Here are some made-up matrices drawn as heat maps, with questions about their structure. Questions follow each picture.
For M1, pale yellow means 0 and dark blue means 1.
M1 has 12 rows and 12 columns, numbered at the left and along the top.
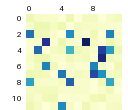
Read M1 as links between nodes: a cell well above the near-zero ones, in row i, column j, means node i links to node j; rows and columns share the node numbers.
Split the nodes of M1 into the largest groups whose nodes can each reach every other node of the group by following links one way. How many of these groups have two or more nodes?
0
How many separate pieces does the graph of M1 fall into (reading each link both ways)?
1
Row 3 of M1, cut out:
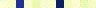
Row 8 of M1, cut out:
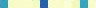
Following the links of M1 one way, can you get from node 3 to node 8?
yes
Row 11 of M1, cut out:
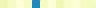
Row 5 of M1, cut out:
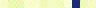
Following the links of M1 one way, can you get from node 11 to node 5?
yes
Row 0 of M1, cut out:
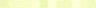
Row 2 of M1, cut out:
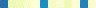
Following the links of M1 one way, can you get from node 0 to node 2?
no
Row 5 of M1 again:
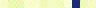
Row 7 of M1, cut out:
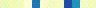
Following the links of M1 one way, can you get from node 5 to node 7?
no
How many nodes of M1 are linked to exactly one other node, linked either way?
2
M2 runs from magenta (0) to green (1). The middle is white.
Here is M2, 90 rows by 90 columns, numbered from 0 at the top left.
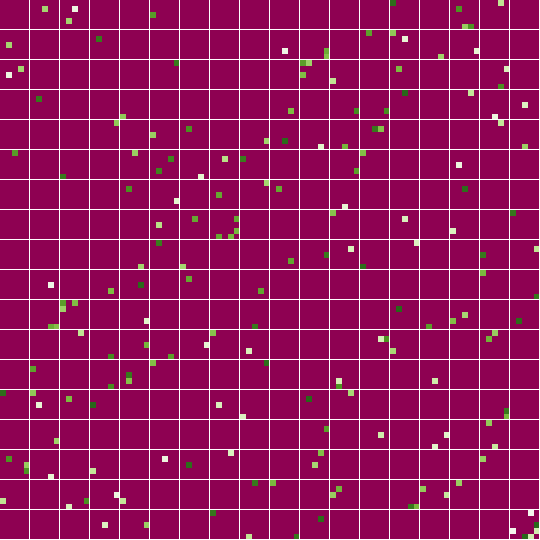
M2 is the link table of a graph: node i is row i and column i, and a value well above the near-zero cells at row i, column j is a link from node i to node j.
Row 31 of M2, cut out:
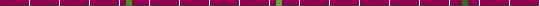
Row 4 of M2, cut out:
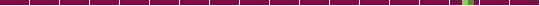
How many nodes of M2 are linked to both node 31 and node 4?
1
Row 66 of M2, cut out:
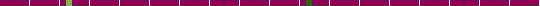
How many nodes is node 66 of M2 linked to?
2
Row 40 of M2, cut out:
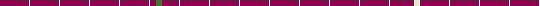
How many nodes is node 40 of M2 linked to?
2
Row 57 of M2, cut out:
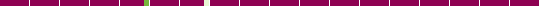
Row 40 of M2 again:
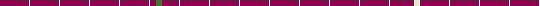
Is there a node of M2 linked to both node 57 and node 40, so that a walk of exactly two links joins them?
no
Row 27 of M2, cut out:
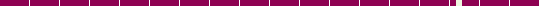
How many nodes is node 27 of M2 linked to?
1
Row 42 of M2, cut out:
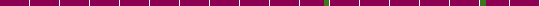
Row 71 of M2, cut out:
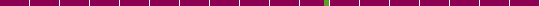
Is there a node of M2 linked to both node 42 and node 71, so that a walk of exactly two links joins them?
yes
